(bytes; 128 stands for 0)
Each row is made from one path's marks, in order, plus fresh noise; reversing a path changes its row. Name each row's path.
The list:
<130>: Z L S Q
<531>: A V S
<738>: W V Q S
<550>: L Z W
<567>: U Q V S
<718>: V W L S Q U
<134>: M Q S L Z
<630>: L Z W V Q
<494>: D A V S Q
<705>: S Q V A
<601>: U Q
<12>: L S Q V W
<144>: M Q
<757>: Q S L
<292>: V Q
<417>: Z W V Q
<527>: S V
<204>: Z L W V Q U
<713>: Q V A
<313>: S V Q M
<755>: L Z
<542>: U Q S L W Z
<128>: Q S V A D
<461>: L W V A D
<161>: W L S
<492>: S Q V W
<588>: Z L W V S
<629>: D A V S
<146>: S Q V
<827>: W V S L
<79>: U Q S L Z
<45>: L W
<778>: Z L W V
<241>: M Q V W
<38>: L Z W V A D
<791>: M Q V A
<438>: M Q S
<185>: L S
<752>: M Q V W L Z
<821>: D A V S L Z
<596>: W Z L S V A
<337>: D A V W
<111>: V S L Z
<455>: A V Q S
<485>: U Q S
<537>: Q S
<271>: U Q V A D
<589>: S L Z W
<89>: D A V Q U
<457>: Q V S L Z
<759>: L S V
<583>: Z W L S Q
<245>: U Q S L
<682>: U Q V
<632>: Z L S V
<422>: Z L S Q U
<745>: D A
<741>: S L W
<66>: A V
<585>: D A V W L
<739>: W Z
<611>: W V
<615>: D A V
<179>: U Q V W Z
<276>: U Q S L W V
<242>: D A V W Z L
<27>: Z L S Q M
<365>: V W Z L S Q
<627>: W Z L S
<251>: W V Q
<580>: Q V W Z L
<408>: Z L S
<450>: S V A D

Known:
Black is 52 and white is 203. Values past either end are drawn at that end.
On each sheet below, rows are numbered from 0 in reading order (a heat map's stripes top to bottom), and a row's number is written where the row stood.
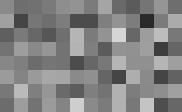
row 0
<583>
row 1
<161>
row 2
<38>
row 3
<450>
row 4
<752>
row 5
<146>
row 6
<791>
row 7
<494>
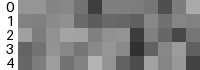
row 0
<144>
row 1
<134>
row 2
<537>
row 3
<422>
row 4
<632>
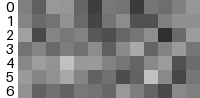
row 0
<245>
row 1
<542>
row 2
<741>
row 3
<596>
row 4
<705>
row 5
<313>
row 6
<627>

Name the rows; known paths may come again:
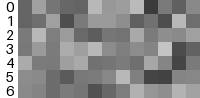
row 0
<745>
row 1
<755>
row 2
<791>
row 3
<128>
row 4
<492>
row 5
<739>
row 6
<752>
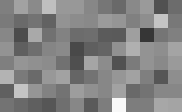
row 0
<705>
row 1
<630>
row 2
<185>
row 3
<718>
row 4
<682>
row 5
<738>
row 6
<66>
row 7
<461>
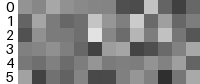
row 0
<527>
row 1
<615>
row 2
<821>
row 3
<601>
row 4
<588>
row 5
<161>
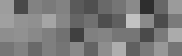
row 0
<741>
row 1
<313>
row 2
<144>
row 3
<596>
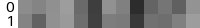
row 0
<485>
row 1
<245>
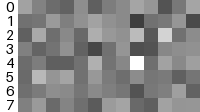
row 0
<611>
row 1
<130>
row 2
<89>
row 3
<542>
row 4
<585>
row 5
<531>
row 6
<27>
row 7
<179>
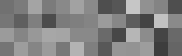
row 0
<111>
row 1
<550>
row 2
<146>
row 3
<450>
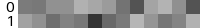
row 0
<457>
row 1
<241>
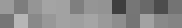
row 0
<537>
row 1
<713>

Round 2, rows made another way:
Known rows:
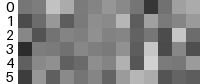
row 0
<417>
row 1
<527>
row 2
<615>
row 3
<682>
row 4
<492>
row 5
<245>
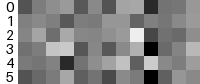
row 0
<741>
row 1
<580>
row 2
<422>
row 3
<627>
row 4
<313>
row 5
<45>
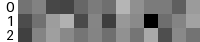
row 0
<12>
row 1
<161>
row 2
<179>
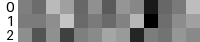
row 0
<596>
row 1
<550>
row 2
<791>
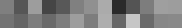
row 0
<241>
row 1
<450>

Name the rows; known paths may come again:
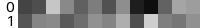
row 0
<611>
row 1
<492>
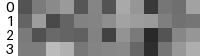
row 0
<741>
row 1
<757>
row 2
<461>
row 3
<417>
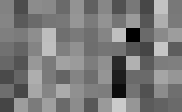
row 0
<337>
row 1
<629>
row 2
<550>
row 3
<745>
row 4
<531>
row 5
<251>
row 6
<66>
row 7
<542>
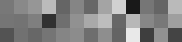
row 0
<589>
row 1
<313>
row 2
<271>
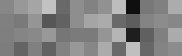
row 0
<583>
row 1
<438>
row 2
<204>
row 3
<450>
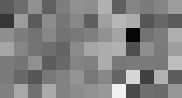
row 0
<527>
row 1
<245>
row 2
<630>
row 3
<134>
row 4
<365>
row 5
<89>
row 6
<422>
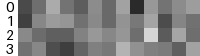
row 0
<738>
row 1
<179>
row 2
<494>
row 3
<12>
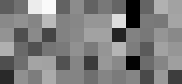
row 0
<739>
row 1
<408>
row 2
<791>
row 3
<821>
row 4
<161>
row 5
<601>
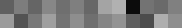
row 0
<185>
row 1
<242>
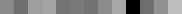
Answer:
<778>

